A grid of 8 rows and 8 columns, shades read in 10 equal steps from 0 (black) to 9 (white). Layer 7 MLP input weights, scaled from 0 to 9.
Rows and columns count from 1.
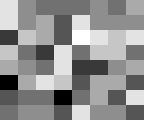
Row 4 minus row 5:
1 -1 -2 0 2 5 2 -2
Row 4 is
7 4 2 8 4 7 7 4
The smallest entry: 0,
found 2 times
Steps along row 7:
up same down up up down up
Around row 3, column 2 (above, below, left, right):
5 4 2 6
